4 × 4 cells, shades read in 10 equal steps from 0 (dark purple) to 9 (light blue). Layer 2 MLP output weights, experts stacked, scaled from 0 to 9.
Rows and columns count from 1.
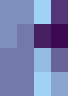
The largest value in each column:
6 6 9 7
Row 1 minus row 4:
1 1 0 -5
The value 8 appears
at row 3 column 3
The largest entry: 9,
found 2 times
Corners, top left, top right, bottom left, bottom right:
6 2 5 7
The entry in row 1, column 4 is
2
